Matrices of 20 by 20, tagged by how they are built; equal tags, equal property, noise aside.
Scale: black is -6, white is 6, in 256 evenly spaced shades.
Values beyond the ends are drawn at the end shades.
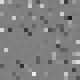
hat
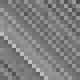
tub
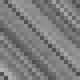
tub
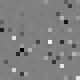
hat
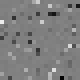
hat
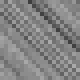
tub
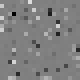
hat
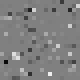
hat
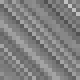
tub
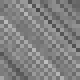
tub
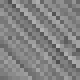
tub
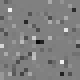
hat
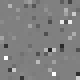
hat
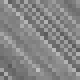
tub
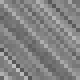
tub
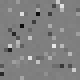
hat
